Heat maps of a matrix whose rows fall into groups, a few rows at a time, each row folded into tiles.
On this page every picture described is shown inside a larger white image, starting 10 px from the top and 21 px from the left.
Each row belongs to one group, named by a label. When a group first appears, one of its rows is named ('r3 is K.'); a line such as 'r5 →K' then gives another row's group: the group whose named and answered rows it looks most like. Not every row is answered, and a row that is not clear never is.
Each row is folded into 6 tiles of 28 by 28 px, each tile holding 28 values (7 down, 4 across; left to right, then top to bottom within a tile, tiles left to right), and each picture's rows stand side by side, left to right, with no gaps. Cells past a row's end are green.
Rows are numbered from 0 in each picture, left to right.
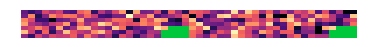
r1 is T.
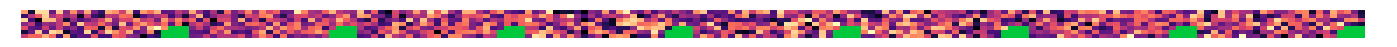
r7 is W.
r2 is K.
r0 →W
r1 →K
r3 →W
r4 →W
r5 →T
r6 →K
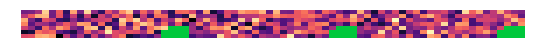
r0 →W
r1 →K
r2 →K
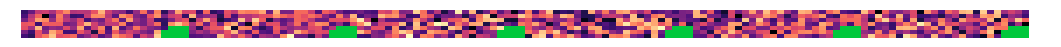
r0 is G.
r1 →K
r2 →T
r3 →W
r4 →K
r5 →W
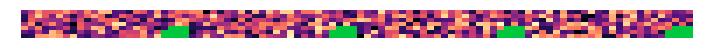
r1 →W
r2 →W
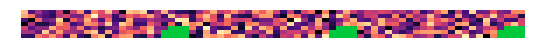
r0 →K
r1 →G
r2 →G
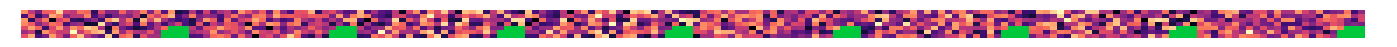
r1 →K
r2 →K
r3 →K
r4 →T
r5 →W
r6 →T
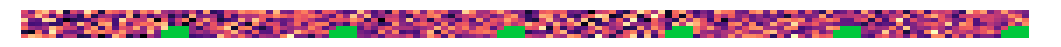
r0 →W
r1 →K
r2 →K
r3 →G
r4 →T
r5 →K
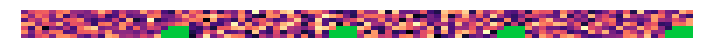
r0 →G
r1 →W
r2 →W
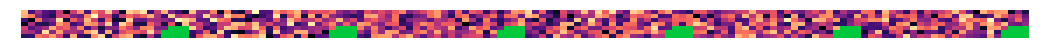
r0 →K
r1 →W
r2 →G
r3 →K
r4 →T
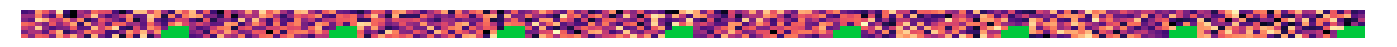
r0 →G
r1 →K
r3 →G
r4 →K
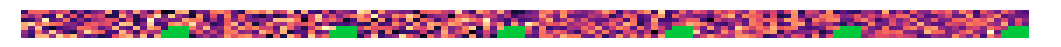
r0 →G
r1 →T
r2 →W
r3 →G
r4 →T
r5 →W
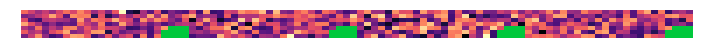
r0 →T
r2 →W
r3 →T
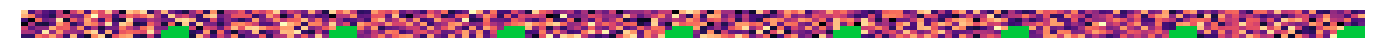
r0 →K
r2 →G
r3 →G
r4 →W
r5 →T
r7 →T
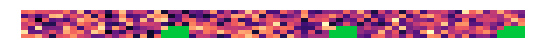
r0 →T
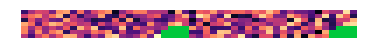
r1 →G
